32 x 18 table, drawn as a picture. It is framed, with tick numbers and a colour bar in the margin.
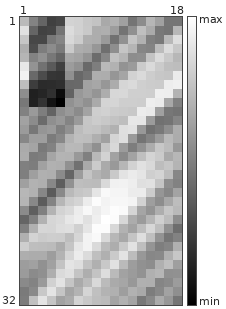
Grain: diagonal, up to the right. Average level on the scale: 70%. Odd patch: lower, in the top left. Ninth with the highest average: bottom middle. Mirror symmetry: none.
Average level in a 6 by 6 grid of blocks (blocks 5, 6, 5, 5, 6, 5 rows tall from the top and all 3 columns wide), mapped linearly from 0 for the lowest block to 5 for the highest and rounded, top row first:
2 2 3 2 3 3 | 1 0 2 4 4 4 | 2 2 3 4 3 3 | 2 2 4 5 5 3 | 3 4 5 4 3 3 | 2 4 4 3 2 2
